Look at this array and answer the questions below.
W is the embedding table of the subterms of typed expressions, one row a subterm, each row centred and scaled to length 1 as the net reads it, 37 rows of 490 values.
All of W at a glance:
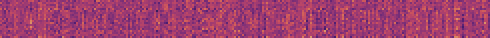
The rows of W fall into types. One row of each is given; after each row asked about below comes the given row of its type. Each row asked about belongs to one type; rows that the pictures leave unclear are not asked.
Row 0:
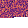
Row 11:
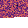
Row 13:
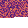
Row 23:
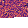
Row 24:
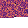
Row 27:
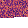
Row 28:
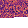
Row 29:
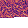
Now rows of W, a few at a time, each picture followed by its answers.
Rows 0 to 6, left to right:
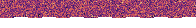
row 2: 13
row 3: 27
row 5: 0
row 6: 13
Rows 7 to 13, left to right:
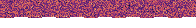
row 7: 0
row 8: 29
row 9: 29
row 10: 13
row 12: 28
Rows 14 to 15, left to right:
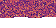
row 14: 13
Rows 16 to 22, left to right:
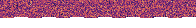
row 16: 11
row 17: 23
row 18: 23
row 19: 29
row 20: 27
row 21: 0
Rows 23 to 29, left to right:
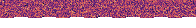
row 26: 0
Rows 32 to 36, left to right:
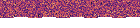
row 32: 24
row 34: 29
